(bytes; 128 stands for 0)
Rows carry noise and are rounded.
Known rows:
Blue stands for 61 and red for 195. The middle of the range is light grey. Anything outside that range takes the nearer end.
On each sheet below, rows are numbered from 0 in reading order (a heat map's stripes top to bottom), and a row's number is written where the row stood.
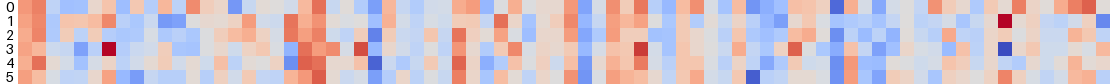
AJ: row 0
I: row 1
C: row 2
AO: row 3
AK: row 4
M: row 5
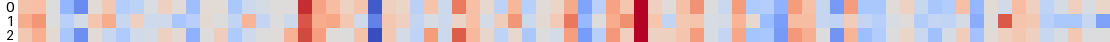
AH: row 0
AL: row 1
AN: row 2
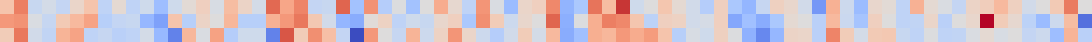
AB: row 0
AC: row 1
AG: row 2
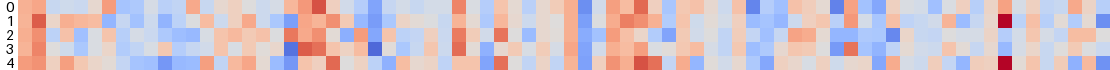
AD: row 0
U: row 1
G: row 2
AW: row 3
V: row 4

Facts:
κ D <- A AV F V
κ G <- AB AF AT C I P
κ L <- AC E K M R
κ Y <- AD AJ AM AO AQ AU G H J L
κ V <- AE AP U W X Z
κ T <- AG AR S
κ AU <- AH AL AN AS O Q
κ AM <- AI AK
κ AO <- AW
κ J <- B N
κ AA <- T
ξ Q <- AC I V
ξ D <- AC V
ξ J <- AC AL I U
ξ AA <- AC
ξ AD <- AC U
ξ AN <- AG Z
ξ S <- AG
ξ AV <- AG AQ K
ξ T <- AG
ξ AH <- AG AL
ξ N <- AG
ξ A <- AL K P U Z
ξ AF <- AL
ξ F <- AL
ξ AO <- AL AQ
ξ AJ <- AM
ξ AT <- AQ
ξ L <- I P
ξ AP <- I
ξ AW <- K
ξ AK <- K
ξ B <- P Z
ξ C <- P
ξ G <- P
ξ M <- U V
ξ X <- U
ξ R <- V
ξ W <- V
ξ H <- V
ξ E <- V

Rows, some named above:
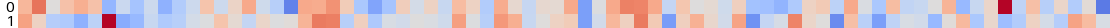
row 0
U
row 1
J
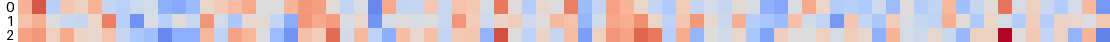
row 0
P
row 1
F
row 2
V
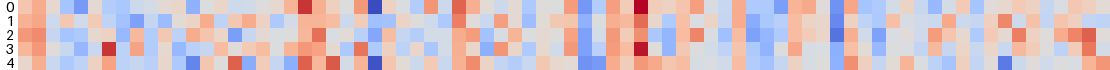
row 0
AN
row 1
AP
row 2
AJ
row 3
Y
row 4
T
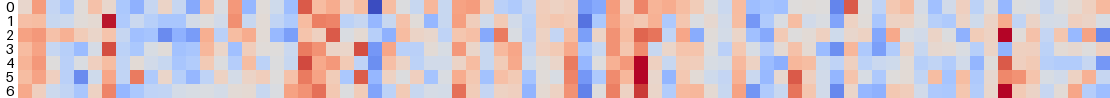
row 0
S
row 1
AA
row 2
V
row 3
AT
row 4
AL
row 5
AU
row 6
Q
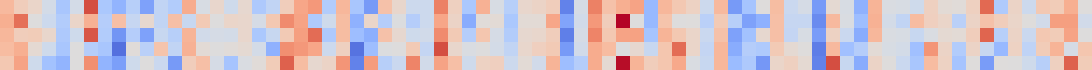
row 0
D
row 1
AI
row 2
D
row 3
A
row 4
N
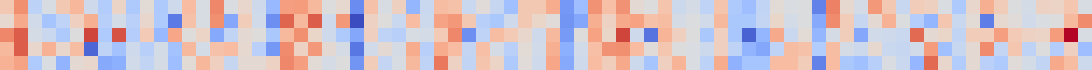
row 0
AR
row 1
T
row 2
AM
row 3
Z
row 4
B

